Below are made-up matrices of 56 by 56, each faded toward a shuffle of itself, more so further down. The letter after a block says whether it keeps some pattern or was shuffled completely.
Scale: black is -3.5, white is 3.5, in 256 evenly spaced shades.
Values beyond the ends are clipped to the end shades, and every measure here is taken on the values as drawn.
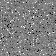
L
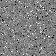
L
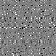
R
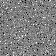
L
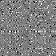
R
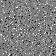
L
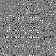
R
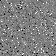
L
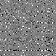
R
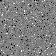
L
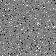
L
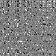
R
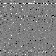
R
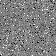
L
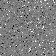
L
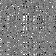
R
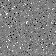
L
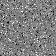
L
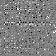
R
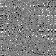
R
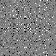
R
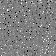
L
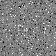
L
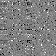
R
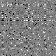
R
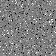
L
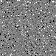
L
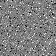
L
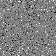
L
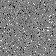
L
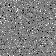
L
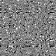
R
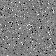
L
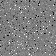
L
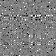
R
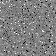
L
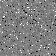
L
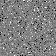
L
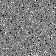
L
